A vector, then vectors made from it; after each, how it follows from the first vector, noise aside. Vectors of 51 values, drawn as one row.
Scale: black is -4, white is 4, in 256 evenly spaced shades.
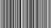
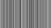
shrunk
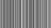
shrunk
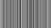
shrunk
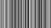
wrapped around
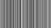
shrunk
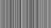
shrunk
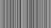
shrunk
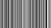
wrapped around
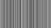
shrunk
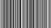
copied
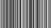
copied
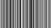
copied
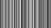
negated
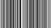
copied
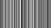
negated
